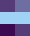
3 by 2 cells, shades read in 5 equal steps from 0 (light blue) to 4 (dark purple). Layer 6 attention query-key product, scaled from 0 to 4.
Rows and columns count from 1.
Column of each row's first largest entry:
1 1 1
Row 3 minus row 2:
4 3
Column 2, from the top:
2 0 3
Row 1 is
3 2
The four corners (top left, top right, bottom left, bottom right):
3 2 4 3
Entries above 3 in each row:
0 0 1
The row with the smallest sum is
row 2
